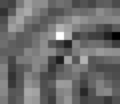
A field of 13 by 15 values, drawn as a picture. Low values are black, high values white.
In the centre lies a patch that is rougher than the rest. Rings spread out from the bottom right. Values change most from cell to cell in the centre. The middle left is the smoothest part.
